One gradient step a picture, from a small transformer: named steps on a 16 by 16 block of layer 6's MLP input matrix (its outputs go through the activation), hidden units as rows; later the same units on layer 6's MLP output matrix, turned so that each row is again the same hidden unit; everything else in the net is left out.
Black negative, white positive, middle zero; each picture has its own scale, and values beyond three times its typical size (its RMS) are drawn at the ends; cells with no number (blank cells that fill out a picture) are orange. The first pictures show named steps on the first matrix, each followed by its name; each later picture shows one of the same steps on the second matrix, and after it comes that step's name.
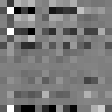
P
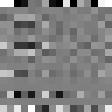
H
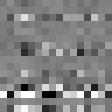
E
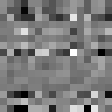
P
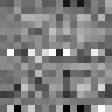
E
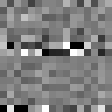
H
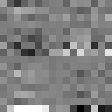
H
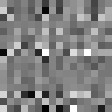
P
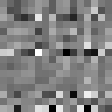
P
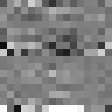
H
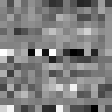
E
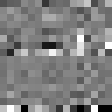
H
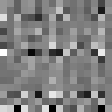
P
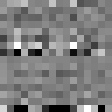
H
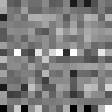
E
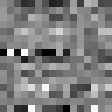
E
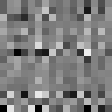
P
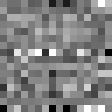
E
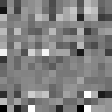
P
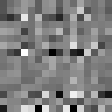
P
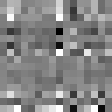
P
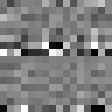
H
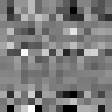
P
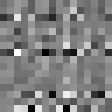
P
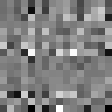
P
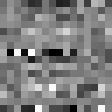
E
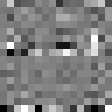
H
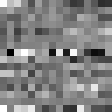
E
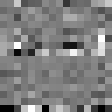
H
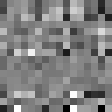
P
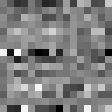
E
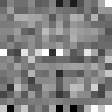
E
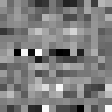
E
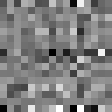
E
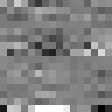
H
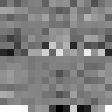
H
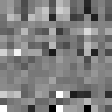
P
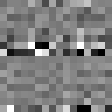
H
